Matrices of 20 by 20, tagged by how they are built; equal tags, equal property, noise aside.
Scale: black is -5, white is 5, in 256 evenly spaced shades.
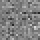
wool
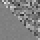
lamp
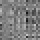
wool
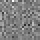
wool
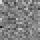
wool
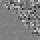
lamp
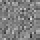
wool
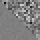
lamp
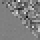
lamp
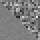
lamp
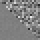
lamp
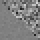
lamp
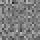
wool
